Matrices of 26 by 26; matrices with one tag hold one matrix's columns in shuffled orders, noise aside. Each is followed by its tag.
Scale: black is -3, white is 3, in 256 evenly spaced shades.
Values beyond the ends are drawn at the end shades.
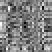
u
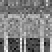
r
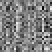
u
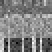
r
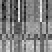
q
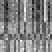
q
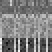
r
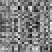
u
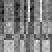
q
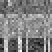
r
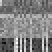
r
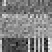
r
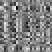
u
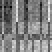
q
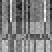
q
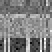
r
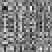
u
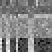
r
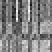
q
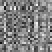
u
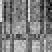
q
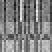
q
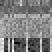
r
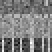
r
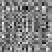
u
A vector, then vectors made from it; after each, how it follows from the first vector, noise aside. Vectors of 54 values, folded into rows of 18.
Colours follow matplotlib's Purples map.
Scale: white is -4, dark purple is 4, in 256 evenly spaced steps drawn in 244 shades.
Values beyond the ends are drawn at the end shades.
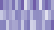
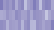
shrunk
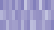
shrunk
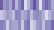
copied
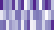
scaled up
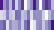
scaled up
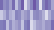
copied
